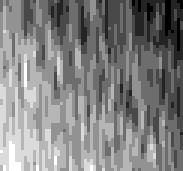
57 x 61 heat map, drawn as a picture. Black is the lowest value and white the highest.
The bottom left is the ninth with the highest average. There is an overall slope up to the bottom left. The top right is the ninth with the lowest average. The grain runs up and down.
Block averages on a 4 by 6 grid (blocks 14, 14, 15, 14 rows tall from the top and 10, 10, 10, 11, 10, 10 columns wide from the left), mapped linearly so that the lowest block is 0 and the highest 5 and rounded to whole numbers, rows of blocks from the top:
3 2 1 1 1 0 | 4 3 2 2 2 1 | 4 4 3 3 2 1 | 5 4 4 3 3 2
